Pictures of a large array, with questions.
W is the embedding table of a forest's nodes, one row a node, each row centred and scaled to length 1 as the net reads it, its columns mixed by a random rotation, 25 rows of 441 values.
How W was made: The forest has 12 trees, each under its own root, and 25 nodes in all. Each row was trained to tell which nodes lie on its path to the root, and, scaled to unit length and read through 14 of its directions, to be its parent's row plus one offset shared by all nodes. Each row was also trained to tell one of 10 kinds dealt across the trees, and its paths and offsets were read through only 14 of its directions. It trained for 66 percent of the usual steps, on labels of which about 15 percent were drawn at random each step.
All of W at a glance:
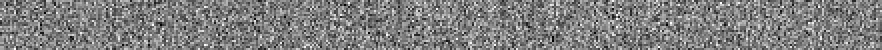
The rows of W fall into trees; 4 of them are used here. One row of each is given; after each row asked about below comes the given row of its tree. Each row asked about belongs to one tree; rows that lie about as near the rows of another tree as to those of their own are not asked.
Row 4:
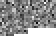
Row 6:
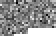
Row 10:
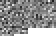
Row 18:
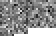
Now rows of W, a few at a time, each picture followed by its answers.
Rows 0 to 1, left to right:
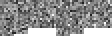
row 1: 6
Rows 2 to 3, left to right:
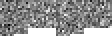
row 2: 6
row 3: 10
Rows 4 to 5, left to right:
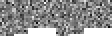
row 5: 6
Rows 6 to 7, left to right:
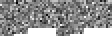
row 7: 4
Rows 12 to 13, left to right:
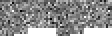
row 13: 4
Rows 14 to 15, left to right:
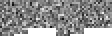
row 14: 4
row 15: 18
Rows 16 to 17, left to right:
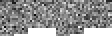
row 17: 10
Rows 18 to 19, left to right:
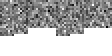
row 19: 18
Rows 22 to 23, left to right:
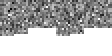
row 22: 10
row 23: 6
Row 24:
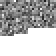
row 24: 4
